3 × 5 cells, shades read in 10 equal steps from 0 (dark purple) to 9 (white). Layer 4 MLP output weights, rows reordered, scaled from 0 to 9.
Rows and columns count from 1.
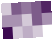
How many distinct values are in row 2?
3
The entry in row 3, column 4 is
7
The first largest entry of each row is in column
1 3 5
